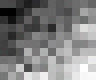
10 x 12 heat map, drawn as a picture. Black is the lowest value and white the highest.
There are no regular stripes. The top left is the ninth with the lowest average. The bottom right is the ninth with the highest average. Neither half mirrors the other. The field climbs toward the bottom right. The bottom left is the roughest part.
